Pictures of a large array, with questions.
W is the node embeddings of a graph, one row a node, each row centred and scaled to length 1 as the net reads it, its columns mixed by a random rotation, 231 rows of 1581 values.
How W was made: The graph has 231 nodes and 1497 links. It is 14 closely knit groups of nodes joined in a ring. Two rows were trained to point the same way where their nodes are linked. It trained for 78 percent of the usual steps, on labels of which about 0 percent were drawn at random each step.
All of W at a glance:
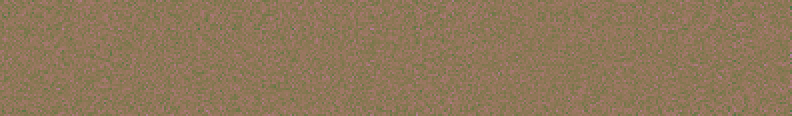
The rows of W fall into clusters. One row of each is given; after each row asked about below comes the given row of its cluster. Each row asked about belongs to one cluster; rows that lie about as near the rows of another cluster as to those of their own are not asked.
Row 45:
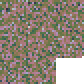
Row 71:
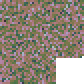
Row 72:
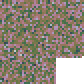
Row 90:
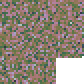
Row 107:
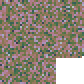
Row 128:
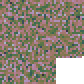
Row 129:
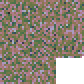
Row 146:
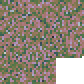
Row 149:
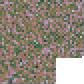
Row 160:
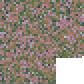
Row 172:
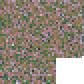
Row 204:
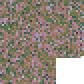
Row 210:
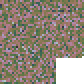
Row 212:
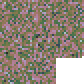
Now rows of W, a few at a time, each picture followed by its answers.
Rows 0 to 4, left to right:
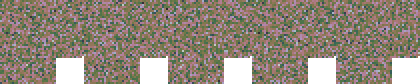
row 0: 128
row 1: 146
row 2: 72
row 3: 128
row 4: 129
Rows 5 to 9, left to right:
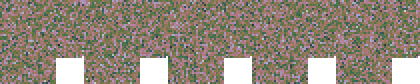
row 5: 45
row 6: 212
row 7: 45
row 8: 45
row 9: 107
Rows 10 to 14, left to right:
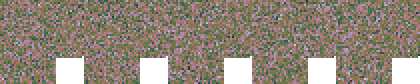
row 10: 146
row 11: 160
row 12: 90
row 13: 71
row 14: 90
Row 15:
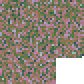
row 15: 212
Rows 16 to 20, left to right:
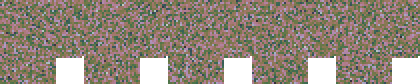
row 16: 128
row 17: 146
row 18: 210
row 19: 71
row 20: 90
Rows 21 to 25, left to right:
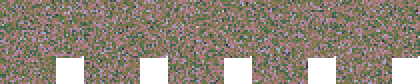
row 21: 204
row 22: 172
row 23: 45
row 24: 210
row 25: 128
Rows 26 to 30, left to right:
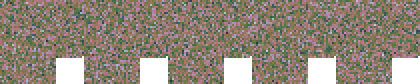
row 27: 90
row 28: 160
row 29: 72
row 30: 72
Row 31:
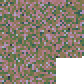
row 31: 128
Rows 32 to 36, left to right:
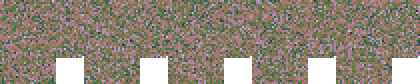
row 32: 160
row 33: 128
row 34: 160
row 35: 107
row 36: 128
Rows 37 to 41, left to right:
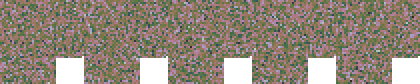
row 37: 129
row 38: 71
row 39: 107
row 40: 149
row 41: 90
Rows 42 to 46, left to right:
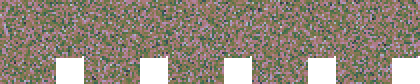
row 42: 71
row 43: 128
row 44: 146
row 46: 107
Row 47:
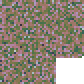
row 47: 72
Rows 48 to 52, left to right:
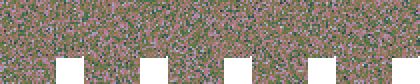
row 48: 129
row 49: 146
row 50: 210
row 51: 45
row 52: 128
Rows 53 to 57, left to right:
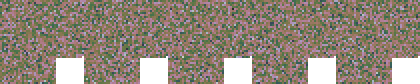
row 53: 45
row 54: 212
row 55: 129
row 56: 210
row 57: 210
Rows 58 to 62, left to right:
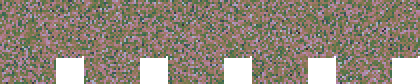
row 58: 210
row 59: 212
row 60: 160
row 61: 204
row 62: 129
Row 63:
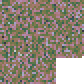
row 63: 72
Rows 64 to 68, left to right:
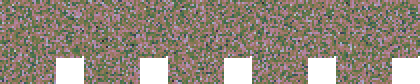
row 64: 72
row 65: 107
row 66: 212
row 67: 128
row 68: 128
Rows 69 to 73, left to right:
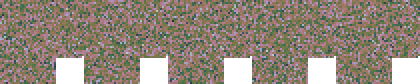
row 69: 210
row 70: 149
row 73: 71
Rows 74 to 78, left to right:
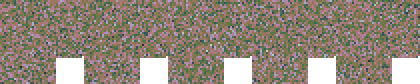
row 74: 90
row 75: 212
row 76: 71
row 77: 72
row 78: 146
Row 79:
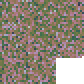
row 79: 45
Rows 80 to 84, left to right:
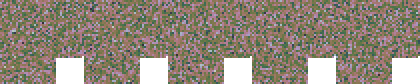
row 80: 129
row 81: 45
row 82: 90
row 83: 149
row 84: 128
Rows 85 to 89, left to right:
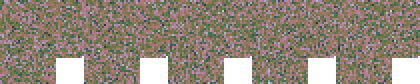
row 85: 107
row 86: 72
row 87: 45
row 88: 172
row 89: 45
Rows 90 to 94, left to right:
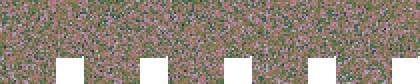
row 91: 160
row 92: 160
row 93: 128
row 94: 129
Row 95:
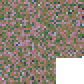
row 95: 146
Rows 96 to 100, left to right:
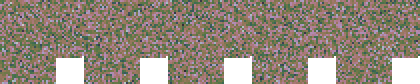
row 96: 149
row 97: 45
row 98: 160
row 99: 128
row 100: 71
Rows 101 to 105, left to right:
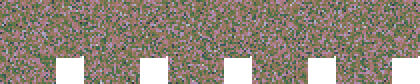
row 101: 204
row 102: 172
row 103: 90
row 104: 146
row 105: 45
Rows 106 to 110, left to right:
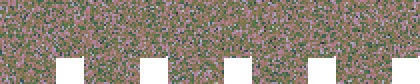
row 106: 71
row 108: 129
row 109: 107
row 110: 149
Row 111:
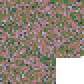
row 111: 204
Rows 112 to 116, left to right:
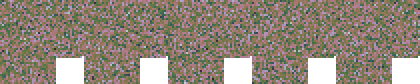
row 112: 204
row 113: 128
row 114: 172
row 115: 90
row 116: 146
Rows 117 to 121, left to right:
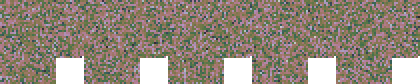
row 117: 71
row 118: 107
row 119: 172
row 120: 45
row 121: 210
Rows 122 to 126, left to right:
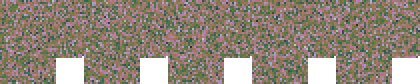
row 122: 172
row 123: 149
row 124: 107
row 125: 71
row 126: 72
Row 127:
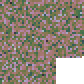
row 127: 128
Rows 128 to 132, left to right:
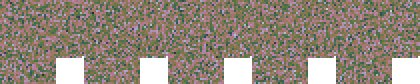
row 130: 212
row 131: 129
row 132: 45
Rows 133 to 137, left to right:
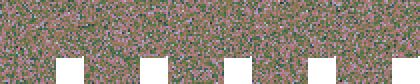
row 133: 210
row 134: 204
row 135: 129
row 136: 45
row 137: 212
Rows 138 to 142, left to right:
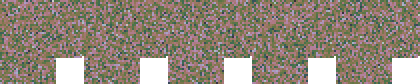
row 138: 172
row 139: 90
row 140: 90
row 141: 149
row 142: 160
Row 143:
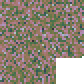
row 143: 71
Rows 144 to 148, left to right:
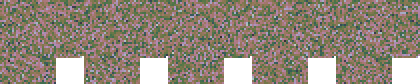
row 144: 204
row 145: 212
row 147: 71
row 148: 204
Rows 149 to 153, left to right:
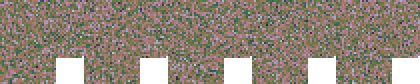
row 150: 45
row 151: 128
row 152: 160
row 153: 172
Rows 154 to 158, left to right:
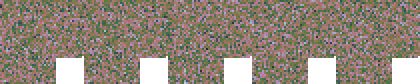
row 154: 210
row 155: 210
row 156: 172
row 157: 90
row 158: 160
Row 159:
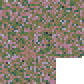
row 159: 107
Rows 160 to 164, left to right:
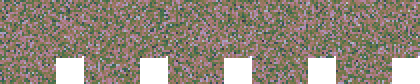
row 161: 128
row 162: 204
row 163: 129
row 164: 149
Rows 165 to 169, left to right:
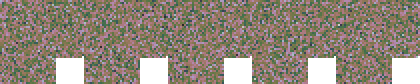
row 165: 71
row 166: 210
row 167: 160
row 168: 212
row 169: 204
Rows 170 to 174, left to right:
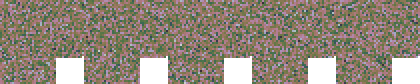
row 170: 129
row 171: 72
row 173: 128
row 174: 204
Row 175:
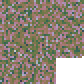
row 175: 72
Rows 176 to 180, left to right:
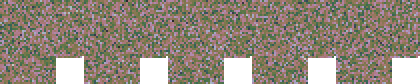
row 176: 204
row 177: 149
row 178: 71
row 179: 71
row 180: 129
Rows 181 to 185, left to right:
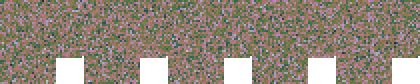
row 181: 149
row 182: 210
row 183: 212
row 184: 72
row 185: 212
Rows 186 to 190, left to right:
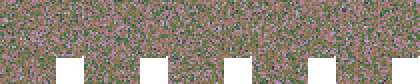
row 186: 204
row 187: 146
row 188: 129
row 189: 90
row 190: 45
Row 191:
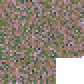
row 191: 172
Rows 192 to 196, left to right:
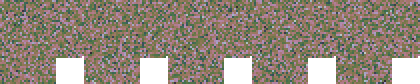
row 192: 160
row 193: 212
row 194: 210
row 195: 107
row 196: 45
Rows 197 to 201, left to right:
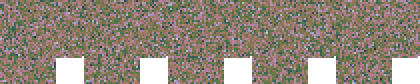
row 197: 210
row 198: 210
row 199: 212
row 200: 71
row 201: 172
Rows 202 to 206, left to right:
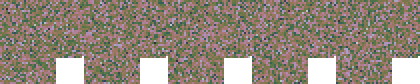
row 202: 129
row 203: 107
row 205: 45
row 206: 90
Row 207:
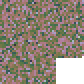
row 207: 45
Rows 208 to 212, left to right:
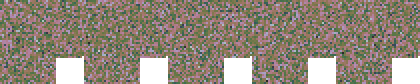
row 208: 107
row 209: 72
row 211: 90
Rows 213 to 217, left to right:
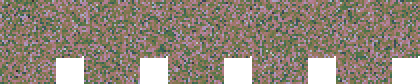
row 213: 160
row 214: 72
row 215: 146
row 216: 72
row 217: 212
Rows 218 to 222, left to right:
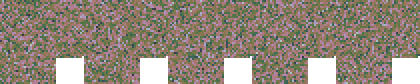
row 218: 160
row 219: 107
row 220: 212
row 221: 146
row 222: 212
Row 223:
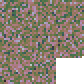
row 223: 212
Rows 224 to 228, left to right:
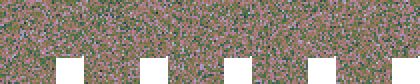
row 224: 204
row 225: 160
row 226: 128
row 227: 210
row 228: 71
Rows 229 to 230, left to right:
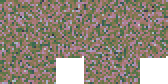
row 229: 149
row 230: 210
